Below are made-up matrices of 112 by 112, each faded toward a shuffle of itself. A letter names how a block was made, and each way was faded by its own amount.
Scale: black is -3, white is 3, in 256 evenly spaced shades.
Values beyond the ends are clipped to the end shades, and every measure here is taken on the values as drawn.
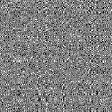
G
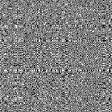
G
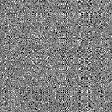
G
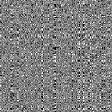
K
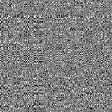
G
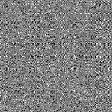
G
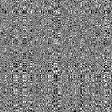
K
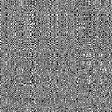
K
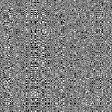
K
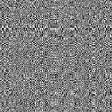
K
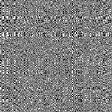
K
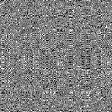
G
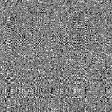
G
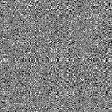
G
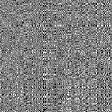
K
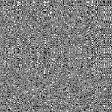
G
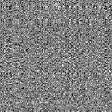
G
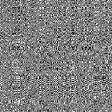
G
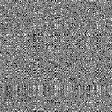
G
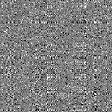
G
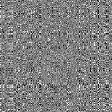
K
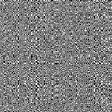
K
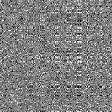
G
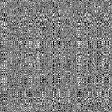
K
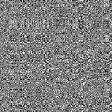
G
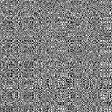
K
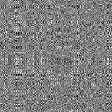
K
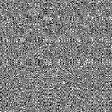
G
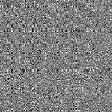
G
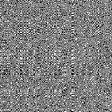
G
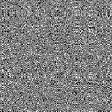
G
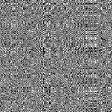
K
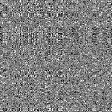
G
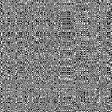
K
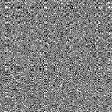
G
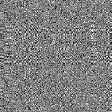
G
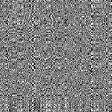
K
